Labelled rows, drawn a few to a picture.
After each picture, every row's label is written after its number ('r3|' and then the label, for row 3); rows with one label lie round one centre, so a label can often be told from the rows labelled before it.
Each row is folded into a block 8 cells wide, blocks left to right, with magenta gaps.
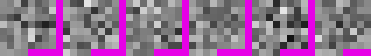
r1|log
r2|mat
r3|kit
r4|mat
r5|log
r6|mat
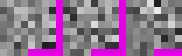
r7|kit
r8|kit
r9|kit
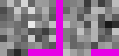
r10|kit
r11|log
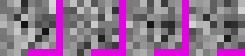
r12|log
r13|kit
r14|log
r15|log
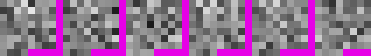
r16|kit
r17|kit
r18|mat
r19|kit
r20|kit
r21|mat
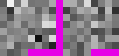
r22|kit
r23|kit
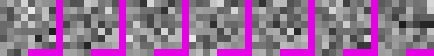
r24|kit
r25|mat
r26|mat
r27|mat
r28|mat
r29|kit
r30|log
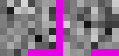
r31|kit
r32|log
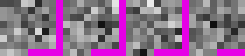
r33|mat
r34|log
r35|kit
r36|log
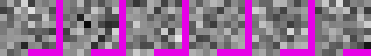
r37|kit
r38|log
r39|mat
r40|mat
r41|mat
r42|kit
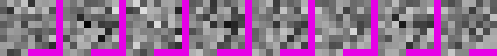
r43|kit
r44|log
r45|kit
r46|log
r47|log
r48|mat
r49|log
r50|mat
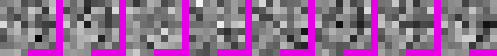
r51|log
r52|log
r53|mat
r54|kit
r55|kit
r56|log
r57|log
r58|log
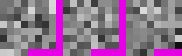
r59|log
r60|kit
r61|kit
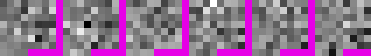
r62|log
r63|log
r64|mat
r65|kit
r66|kit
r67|kit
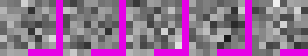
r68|mat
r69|mat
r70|mat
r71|log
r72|kit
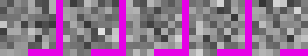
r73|log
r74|mat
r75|mat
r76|mat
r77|mat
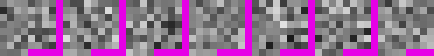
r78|kit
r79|mat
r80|log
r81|mat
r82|kit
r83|kit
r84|mat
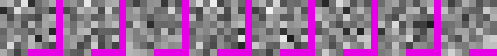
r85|kit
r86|kit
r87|mat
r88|kit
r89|kit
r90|mat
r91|log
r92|mat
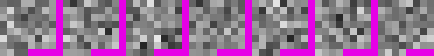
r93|mat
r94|mat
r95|kit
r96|mat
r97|kit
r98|mat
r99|mat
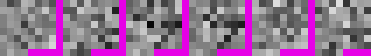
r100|mat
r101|kit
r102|log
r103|log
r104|mat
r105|kit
